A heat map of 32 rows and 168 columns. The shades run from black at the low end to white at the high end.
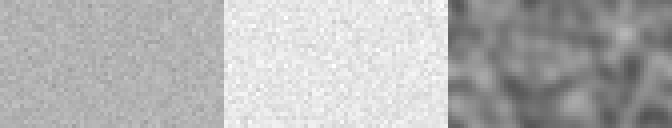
The table splits into one row of 3 panels. Panel 1,1: high, fine-grained, faint in contrast. Panel 1,2: very high, fine-grained, faint in contrast. Panel 1,3: middling, blotchy.
